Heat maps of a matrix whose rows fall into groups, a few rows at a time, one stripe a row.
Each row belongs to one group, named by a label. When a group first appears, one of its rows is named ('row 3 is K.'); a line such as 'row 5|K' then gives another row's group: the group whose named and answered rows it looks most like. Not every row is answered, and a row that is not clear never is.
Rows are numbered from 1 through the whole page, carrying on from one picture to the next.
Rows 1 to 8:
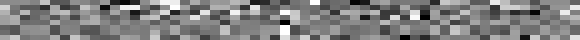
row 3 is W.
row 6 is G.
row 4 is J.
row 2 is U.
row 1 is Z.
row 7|G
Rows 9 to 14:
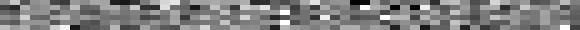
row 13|G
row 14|W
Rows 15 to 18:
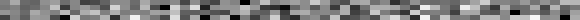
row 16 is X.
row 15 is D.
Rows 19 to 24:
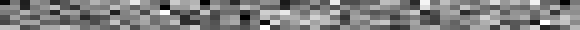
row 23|D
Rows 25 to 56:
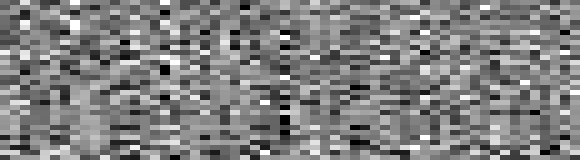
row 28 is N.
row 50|Z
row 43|U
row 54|N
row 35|W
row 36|Z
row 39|X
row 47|W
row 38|X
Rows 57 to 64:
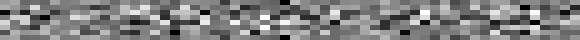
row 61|W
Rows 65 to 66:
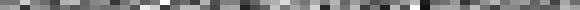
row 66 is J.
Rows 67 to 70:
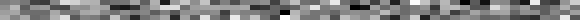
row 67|N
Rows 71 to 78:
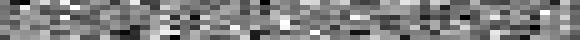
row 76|W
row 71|N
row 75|G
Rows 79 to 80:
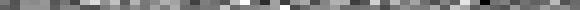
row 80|G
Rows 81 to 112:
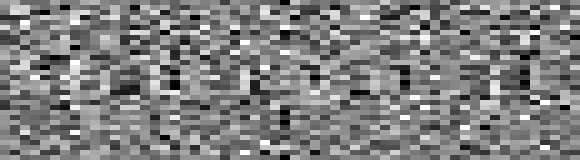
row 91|W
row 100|N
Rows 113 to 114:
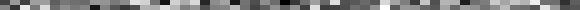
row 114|Z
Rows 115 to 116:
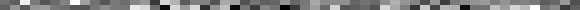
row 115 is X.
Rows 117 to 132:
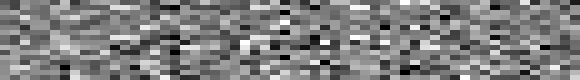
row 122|J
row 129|J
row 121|G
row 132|W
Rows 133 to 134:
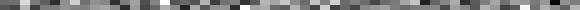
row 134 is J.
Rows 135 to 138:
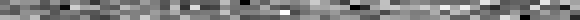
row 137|G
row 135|D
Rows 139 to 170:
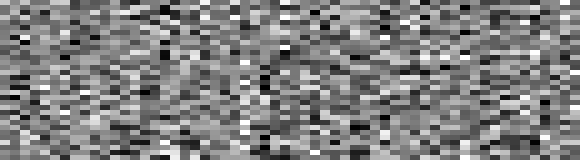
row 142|W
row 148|G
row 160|U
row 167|W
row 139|W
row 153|U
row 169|Z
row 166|D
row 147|X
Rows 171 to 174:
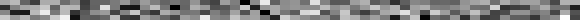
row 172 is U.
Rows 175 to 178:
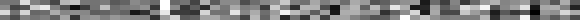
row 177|W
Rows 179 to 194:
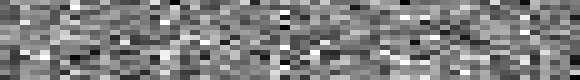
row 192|G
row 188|G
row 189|Z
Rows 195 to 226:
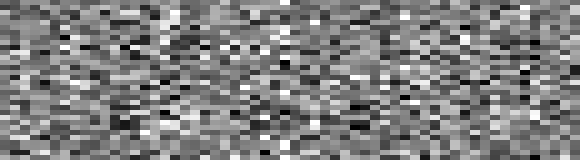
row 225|N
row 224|G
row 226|W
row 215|N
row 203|W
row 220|Z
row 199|Z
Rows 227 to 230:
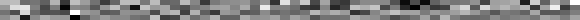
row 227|U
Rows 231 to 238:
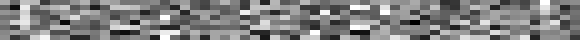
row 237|Z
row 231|D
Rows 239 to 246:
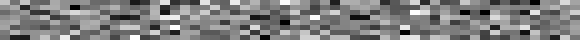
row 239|W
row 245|U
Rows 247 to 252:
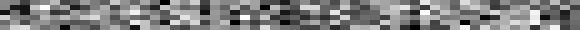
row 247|X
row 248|N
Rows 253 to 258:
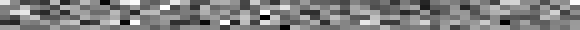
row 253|U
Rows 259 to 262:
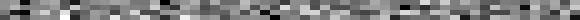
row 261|N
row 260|U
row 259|X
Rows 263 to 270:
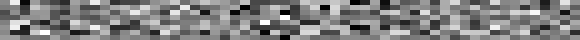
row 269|N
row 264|J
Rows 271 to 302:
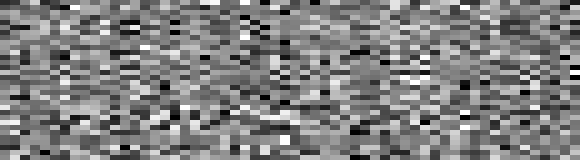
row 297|Z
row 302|Z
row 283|J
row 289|J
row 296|X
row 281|Z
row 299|G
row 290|N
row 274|D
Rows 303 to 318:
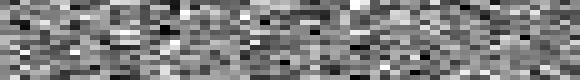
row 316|Z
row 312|Z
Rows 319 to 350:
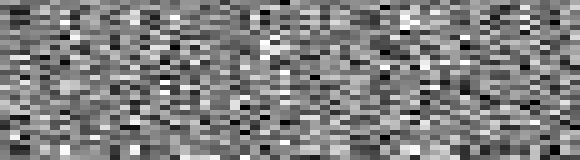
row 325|U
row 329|J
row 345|D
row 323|N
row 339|W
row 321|N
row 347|G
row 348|N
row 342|N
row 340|J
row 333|G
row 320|J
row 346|Z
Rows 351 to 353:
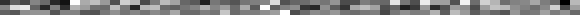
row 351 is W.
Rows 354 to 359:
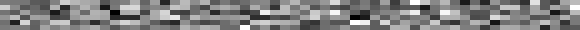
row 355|U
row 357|Z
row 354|N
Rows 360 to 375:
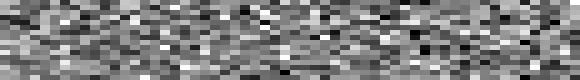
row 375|J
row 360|U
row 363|J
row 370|W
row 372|N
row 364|N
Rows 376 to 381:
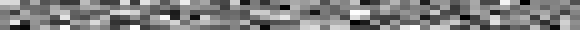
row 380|Z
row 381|N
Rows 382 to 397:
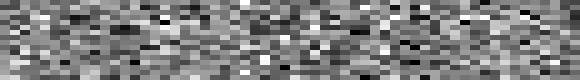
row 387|Z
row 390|U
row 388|Z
